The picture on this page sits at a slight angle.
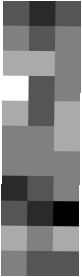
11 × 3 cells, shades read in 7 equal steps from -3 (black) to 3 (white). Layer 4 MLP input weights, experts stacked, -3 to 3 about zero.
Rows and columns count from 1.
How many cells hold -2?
3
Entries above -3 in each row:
3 3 3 3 3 3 3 3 2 3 3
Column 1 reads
-1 0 1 3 1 0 0 -2 -1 1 0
